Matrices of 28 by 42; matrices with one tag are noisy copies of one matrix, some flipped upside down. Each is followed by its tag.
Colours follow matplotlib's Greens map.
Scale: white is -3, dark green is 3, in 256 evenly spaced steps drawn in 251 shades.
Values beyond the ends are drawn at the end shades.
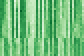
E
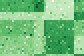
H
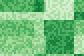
H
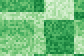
H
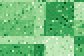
H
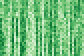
E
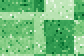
H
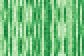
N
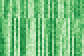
E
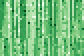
E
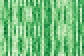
N
